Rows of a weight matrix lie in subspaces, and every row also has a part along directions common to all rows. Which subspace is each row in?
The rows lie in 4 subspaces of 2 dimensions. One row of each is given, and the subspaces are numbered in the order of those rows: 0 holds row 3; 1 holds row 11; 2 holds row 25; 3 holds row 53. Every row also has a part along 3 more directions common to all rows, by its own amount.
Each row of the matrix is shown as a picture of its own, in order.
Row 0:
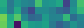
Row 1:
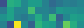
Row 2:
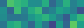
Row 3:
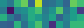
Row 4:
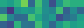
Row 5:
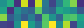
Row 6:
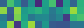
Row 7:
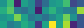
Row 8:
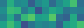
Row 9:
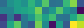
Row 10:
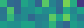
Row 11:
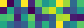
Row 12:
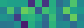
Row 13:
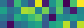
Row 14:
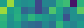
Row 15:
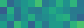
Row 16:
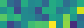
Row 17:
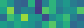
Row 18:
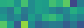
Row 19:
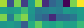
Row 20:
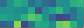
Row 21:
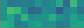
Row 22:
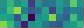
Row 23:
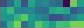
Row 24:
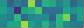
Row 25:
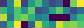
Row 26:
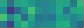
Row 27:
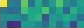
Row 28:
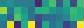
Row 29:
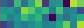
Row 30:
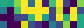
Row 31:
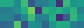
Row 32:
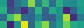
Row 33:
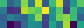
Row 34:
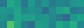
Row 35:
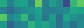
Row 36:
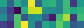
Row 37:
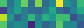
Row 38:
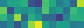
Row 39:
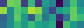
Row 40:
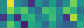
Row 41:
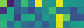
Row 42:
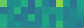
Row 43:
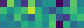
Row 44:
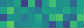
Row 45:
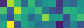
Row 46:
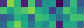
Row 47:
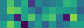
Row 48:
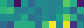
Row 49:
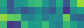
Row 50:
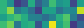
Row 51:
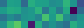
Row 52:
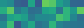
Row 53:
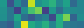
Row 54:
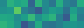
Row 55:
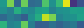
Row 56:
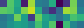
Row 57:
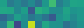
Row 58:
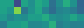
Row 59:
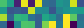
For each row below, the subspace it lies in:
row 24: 3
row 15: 1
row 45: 1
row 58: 0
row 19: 2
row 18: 2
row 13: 2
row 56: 1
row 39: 1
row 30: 2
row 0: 3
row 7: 0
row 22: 3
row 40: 3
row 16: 0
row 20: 2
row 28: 1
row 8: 3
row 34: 2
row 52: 0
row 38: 1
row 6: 1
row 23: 2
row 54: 3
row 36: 3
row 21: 3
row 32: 3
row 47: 3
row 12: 3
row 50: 0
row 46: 1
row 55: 2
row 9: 0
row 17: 0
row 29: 2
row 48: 0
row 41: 1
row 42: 1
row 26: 3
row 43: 1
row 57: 1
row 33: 2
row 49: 3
